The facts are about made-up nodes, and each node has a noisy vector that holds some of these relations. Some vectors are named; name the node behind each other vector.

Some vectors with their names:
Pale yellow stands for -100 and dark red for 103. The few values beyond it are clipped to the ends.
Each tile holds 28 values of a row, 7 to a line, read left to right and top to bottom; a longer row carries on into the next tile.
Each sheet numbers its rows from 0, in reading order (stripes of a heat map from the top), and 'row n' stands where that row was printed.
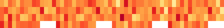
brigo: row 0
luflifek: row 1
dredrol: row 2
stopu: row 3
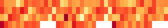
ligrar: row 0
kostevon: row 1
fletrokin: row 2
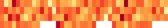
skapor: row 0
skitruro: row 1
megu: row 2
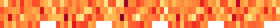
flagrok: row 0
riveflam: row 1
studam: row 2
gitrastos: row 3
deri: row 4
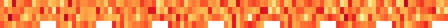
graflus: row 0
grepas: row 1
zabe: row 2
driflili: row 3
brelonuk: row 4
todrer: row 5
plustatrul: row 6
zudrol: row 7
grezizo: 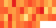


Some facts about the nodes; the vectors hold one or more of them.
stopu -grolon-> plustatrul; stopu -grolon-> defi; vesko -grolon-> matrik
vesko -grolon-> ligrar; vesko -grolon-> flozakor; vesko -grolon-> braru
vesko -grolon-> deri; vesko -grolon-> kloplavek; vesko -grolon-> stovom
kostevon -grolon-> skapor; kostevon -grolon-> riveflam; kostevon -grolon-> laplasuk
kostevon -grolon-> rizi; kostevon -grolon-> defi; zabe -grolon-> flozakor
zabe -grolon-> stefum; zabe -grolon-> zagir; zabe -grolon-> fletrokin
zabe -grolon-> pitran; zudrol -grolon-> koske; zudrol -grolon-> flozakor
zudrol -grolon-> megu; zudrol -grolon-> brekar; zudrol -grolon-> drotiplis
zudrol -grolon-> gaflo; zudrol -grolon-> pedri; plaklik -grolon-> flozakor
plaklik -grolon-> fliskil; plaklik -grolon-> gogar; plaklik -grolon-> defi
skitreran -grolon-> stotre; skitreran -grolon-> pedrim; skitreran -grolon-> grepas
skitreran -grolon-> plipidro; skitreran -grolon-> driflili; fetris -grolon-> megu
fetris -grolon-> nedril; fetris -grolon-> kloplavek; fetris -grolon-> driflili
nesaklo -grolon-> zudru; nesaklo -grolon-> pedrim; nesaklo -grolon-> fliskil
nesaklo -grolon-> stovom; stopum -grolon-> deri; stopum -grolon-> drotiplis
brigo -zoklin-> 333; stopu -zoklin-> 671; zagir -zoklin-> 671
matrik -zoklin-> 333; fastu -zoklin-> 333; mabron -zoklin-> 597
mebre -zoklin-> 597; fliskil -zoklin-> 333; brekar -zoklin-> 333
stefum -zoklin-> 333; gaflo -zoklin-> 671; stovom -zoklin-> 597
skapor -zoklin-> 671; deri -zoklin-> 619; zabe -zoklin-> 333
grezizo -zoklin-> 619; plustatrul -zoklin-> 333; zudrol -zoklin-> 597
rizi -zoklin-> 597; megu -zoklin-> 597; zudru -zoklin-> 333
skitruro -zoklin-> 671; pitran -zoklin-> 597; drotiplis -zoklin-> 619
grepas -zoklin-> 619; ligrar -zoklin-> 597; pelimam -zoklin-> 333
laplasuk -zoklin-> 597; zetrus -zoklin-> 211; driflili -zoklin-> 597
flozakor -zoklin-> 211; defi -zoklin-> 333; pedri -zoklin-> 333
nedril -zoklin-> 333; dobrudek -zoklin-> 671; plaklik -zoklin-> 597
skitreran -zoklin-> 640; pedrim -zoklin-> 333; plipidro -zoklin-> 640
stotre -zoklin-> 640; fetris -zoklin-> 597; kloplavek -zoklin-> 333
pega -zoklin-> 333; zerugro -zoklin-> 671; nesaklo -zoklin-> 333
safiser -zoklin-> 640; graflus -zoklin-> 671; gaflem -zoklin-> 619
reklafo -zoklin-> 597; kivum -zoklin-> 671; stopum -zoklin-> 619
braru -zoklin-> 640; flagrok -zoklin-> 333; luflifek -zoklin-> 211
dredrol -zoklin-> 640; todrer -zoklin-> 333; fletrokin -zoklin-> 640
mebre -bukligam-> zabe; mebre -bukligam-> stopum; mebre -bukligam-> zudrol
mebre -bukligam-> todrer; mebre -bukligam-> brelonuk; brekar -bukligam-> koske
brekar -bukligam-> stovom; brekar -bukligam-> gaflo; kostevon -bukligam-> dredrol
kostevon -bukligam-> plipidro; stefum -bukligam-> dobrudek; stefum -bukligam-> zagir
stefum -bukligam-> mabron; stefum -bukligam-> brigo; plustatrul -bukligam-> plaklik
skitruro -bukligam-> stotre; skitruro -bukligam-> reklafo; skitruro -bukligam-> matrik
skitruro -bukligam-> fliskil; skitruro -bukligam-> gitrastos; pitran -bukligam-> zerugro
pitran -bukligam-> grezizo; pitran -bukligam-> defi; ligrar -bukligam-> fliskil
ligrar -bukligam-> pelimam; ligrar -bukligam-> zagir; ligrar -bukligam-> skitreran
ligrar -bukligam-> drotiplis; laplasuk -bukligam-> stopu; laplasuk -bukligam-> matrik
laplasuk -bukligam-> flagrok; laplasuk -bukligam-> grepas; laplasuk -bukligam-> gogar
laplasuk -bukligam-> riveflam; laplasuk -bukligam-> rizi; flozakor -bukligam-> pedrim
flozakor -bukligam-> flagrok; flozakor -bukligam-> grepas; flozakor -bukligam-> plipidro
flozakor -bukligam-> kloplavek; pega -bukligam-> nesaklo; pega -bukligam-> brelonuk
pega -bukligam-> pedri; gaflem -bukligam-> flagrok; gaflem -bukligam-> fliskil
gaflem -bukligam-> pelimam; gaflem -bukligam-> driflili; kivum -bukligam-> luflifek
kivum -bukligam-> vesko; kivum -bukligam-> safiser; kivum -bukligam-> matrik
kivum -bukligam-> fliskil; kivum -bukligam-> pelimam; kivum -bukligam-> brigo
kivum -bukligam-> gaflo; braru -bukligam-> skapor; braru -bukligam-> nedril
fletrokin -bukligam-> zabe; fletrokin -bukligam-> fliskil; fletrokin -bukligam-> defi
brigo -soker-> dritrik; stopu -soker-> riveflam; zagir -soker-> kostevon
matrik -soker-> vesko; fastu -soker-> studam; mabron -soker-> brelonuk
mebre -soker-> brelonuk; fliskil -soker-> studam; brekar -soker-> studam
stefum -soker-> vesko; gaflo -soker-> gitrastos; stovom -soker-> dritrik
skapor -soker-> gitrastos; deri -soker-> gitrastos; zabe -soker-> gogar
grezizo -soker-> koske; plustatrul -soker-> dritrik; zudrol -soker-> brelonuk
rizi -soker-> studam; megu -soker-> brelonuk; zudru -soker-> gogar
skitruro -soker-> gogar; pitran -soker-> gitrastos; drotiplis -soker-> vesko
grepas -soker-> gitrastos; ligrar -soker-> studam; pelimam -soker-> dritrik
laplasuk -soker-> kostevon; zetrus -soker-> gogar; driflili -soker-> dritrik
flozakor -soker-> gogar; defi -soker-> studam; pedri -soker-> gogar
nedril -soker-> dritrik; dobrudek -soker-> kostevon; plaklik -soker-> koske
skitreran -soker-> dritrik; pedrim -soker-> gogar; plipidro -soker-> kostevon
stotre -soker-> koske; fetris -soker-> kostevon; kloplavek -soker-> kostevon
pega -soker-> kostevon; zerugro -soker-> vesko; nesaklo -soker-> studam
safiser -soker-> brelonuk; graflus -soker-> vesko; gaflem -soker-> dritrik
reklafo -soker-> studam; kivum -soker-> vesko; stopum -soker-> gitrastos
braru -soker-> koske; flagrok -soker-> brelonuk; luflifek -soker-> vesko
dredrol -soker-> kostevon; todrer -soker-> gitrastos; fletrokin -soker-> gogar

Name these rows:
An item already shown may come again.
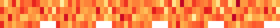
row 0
reklafo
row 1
stopu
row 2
kloplavek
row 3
nesaklo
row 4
fetris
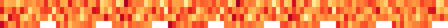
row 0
laplasuk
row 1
pedri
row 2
skapor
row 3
ligrar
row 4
skapor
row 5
braru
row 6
gaflo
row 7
zabe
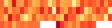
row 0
fastu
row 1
ligrar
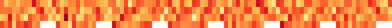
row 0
vesko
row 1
gogar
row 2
brekar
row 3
pega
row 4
fliskil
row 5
pitran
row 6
matrik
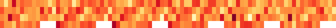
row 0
dredrol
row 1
ligrar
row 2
kivum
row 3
mebre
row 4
dritrik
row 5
koske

